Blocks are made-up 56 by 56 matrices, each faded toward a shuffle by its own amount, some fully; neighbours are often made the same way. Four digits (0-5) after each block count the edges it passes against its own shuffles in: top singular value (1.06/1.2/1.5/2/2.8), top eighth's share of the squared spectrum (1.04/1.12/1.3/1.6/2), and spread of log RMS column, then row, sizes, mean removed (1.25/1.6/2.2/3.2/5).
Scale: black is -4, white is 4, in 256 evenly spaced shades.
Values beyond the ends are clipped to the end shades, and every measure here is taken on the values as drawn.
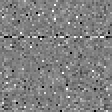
3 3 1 1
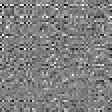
4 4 3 3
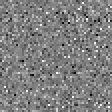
3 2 0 1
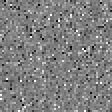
1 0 0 0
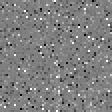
0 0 0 0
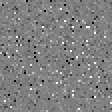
1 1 0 0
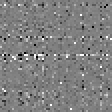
4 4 2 2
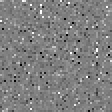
1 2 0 0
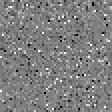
0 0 0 0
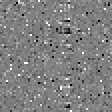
3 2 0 0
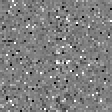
2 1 0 0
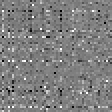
4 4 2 2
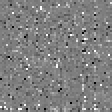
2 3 1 0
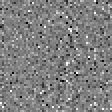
3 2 2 0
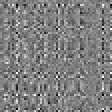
5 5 3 3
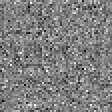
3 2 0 0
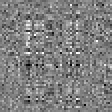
4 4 3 2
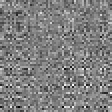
4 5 3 3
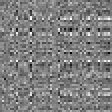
5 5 3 3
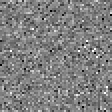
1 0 0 0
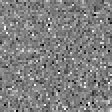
1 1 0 0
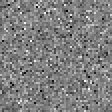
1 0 0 0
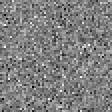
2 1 0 0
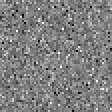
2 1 0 0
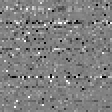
4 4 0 2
